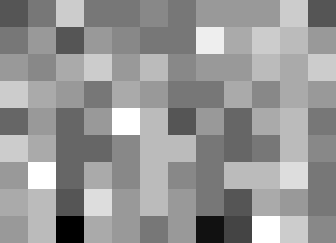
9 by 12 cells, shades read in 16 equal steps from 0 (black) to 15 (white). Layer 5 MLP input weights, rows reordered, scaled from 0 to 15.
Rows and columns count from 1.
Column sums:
79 90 59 83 83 86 71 70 70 93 99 72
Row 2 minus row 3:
-2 1 -5 -3 -1 -4 -1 5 1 1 1 -3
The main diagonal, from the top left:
5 9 10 7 15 11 8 7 4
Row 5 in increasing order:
5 6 6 6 7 9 9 9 10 11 11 15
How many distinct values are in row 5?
7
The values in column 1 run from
5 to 12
